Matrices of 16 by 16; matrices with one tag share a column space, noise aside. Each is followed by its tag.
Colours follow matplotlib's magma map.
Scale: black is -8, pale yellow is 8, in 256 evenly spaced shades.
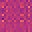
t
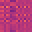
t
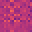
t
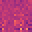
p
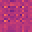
t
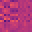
t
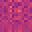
t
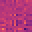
p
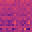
p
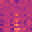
p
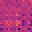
p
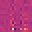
p
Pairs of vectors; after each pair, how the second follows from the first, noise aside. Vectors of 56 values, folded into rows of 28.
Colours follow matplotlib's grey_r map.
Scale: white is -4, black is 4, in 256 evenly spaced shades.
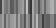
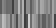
reversed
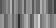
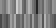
reversed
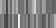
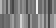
reversed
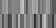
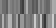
negated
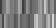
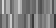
reversed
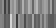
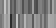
negated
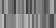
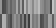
reversed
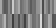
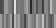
reversed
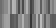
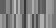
reversed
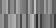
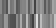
negated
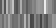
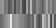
reversed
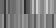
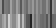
reversed
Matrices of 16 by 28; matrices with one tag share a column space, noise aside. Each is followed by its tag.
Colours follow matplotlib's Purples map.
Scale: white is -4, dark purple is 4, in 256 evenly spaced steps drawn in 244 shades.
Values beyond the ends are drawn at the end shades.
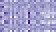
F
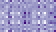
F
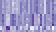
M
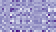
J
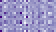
F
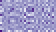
J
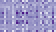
F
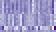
M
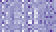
F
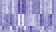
M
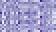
F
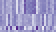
M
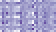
F
